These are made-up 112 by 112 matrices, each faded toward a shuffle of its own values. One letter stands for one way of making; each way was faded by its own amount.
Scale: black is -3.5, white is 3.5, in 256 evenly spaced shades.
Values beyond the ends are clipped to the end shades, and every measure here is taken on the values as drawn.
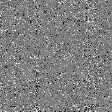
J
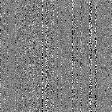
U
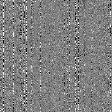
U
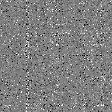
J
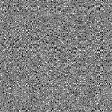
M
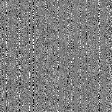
U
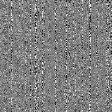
U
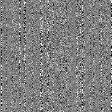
U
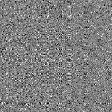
M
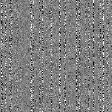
U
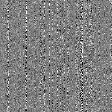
U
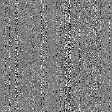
U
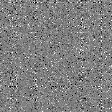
J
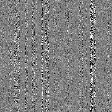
U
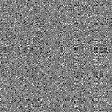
M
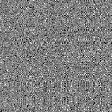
M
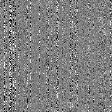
U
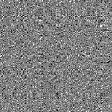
M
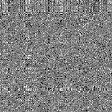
M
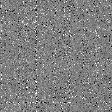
J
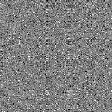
M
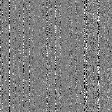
U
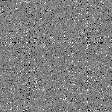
J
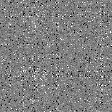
J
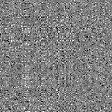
M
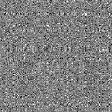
M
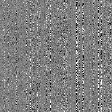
U
